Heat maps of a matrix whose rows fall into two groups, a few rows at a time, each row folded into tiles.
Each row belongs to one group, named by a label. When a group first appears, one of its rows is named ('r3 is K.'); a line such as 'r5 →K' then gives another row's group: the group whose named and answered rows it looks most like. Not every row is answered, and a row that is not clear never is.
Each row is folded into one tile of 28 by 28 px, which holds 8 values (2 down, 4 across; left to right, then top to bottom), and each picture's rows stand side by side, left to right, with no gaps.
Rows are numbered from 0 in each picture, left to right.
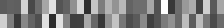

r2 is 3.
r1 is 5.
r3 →3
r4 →3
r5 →3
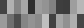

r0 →3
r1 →5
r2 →5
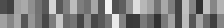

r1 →3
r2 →5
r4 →3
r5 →3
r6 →5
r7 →3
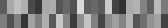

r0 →5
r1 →5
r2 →3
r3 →3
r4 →5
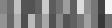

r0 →5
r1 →5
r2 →3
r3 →3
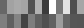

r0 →5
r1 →3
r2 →3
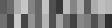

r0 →5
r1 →5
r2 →3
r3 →5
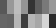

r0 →5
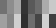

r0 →5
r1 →5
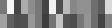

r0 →3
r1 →3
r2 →3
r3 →3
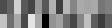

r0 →5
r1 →3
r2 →3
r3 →3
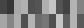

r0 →5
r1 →5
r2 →5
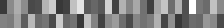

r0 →5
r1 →5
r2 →5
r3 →3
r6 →3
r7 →5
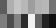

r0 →5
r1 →3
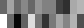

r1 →3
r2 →5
